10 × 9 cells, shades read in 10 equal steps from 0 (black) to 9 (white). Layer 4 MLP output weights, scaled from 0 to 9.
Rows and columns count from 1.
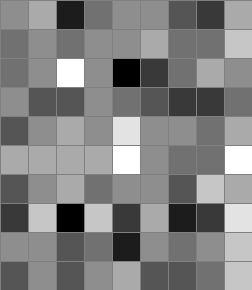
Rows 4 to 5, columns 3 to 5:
3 5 4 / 6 5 8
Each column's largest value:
6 7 9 7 9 6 5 7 9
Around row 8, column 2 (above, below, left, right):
5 5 2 0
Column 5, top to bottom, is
5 5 0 4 8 9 5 2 1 6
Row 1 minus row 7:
2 1 -5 0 0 0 0 -5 0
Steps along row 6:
same same same up down down same up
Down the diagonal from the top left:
5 5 9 5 8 5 3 2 7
